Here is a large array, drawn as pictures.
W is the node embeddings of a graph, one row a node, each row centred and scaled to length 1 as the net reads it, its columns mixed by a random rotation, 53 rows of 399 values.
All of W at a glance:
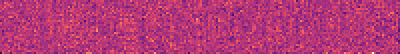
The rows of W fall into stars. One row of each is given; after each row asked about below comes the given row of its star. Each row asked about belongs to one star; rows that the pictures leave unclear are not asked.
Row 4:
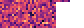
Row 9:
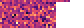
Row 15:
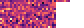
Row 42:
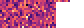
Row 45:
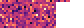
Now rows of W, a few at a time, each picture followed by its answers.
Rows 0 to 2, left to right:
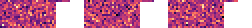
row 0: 45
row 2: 42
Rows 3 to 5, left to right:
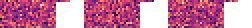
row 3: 45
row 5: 45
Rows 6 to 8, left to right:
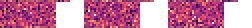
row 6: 45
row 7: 45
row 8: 42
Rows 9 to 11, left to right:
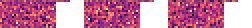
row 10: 42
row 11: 45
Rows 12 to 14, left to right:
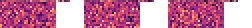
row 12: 9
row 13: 9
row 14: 42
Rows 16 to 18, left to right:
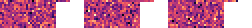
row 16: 4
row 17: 45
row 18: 15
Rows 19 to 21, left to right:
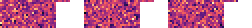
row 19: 42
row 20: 15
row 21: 15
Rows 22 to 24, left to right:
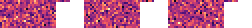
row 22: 4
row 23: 42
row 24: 45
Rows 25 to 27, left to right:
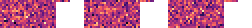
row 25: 42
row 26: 15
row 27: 15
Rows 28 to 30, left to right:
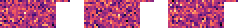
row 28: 15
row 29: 9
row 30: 15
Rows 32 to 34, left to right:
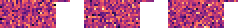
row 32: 45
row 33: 4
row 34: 45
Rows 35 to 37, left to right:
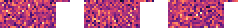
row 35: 4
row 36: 15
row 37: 42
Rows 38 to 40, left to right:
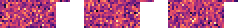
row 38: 15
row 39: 9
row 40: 4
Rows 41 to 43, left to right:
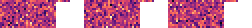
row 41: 9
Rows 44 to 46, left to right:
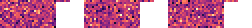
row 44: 15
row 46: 15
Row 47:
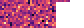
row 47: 4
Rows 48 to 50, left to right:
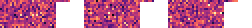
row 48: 45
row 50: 45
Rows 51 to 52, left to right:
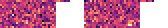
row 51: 9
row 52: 15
